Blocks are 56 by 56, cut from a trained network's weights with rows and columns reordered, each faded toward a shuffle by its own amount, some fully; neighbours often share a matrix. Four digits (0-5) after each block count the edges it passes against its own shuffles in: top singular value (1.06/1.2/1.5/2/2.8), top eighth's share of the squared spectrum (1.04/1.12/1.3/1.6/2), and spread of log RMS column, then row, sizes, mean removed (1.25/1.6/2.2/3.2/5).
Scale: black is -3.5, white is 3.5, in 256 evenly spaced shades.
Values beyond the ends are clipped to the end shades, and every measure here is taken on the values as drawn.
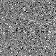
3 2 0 2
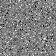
0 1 0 0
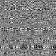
4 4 0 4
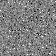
0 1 0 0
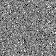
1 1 0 0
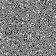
1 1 0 1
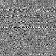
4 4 0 3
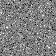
1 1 0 0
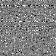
3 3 0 2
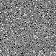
1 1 0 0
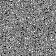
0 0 0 0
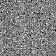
2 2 0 1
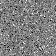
0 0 0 0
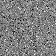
0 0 0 0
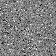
0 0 0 0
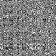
3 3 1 2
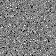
0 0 0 0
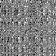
4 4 2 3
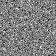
0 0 0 0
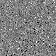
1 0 0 0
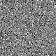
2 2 0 0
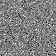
1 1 0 0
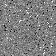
1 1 0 0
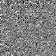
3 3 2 1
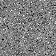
1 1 0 0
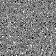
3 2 0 1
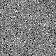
1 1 0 0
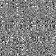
3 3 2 2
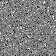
1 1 0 0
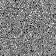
1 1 0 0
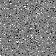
2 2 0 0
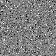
2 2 0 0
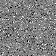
2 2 0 1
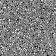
1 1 0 0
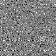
3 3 0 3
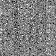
3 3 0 1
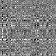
4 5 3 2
